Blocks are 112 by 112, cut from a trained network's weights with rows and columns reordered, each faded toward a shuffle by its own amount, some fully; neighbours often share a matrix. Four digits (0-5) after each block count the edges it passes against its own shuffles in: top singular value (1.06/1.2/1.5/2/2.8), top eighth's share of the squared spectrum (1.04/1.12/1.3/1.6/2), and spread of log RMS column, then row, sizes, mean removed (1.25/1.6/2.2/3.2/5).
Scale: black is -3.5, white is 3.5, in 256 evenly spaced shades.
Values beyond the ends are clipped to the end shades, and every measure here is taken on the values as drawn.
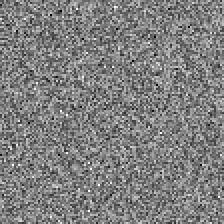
0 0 0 0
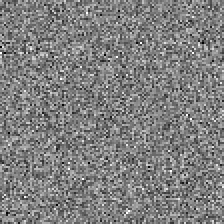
2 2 0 1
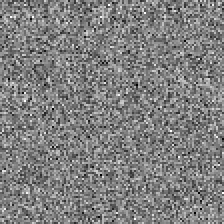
2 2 0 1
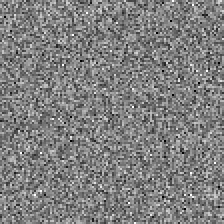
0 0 0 0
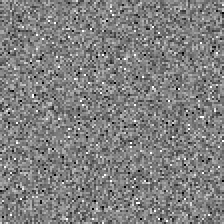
1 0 0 0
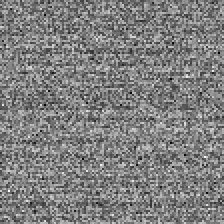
3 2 0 0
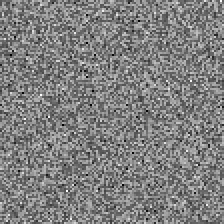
0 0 0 0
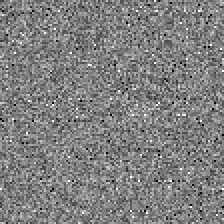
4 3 0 1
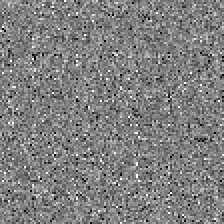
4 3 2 2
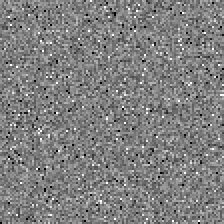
0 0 0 0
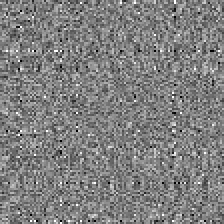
4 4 2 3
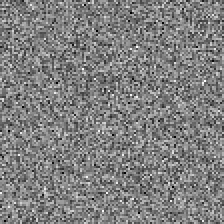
1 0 0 0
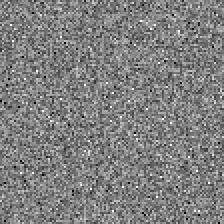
0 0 0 0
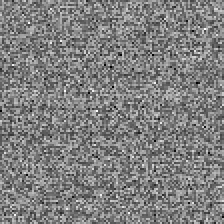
2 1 0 0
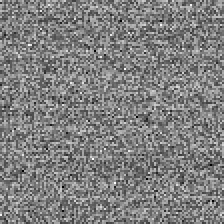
2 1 0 0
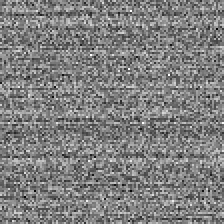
4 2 0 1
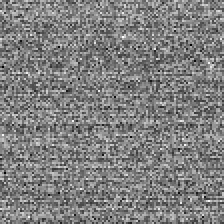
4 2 0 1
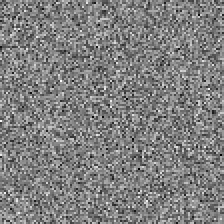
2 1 0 0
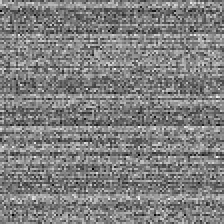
5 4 1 2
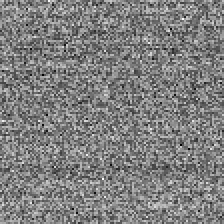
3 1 0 0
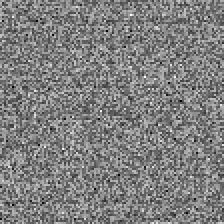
1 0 0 0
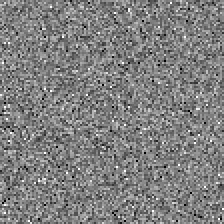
2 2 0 0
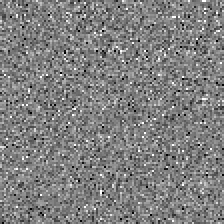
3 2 0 1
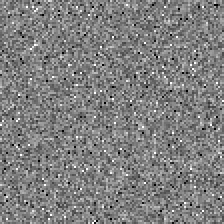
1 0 0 0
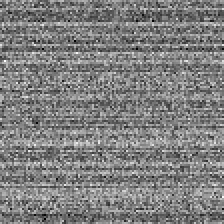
5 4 1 2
